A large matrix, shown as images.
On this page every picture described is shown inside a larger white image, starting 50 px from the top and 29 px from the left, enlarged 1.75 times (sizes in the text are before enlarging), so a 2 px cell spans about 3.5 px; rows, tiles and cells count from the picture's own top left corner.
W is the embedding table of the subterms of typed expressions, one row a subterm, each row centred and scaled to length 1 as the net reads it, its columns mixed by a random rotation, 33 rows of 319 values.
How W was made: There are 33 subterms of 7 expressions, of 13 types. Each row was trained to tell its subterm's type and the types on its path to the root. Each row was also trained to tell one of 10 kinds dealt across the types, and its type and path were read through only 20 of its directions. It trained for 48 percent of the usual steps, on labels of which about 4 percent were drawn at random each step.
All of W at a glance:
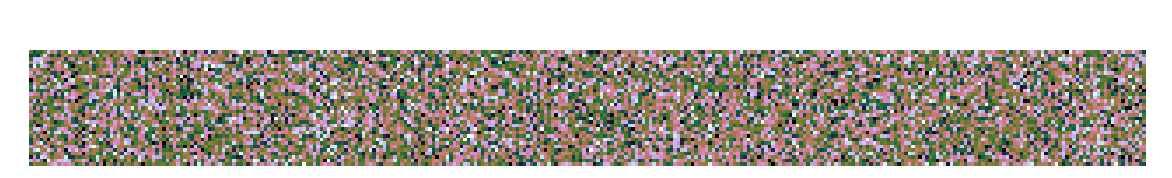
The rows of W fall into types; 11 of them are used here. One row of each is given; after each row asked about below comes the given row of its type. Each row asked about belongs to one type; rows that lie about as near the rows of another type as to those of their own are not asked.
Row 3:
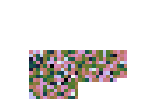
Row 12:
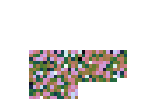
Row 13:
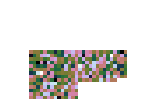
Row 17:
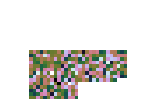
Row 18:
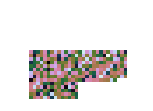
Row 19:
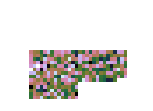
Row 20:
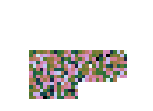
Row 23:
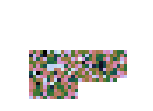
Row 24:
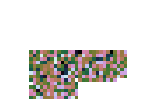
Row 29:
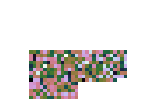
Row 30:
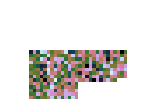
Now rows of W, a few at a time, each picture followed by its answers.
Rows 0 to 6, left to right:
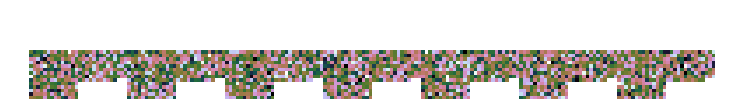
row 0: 18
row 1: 29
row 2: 3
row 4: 30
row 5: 24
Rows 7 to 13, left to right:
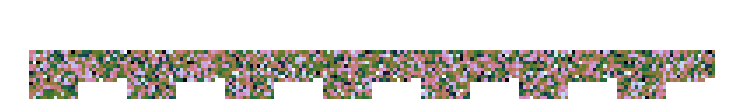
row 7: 20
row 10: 30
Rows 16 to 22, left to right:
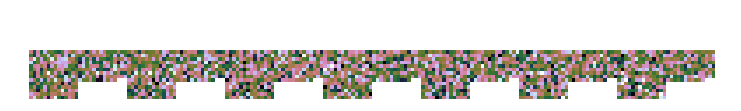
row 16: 12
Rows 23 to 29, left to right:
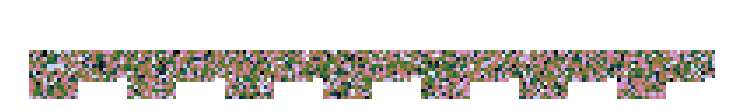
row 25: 17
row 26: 23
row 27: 13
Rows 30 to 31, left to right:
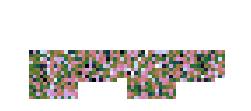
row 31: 19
